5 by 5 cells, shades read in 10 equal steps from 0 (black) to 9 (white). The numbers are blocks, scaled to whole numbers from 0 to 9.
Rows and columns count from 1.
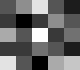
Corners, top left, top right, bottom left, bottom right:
3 1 8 7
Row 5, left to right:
8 3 0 6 7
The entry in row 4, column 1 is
2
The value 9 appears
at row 3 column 3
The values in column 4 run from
2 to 6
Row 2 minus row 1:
-1 -5 -6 2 2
